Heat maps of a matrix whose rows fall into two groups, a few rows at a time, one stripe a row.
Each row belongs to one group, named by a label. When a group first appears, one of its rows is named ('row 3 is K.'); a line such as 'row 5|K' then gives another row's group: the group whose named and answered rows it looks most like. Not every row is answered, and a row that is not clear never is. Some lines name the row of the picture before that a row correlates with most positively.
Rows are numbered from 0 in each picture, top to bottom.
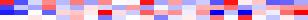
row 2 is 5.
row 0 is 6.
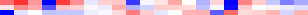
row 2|5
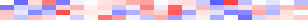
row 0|6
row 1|5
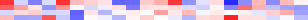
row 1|6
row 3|6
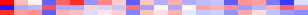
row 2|6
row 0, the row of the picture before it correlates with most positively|1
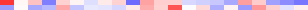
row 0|6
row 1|5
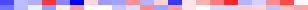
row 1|5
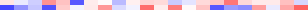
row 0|6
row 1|5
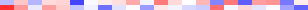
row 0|5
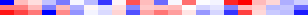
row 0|5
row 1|6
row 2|6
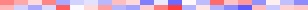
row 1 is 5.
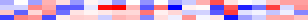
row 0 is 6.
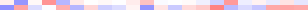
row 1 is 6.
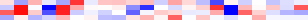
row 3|5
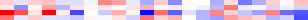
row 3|6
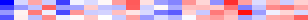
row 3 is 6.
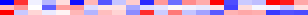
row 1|6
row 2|6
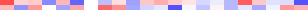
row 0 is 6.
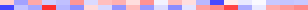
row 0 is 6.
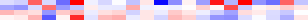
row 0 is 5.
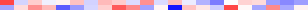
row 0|6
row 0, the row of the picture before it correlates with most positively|2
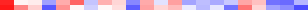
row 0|6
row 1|6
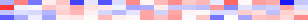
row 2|5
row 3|5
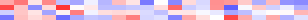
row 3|5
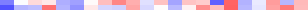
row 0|5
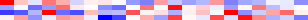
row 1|5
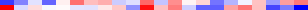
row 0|5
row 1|6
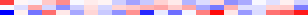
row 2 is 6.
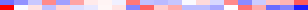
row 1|6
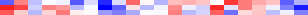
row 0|5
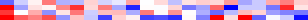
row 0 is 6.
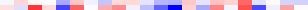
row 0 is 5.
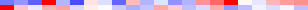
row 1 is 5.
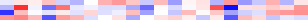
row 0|5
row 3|6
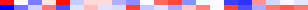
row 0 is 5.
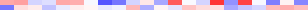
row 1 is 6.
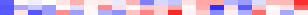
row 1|5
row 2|5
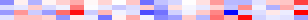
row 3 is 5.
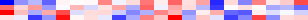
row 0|5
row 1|6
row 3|5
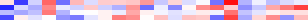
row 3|5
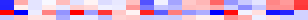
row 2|6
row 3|5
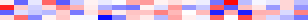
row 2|5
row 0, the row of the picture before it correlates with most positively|2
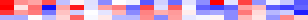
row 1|6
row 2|6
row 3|5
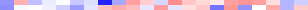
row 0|5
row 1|5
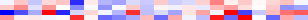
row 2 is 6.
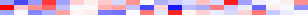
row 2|5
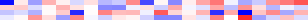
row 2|5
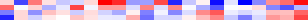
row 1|6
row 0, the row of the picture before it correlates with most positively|2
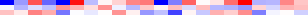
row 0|5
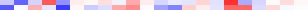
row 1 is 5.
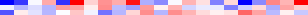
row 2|5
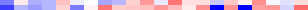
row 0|5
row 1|5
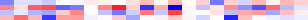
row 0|5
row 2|5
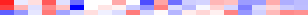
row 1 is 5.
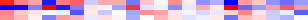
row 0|6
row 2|6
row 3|6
